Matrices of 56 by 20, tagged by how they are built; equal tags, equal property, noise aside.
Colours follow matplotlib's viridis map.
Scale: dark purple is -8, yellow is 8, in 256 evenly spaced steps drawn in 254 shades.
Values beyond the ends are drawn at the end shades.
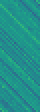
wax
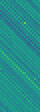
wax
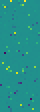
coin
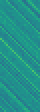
wax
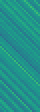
wax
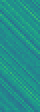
wax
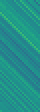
wax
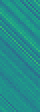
wax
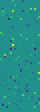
coin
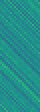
wax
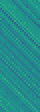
wax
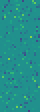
coin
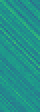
wax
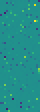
coin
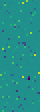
coin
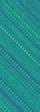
wax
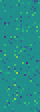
coin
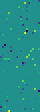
coin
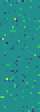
coin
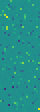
coin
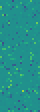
coin
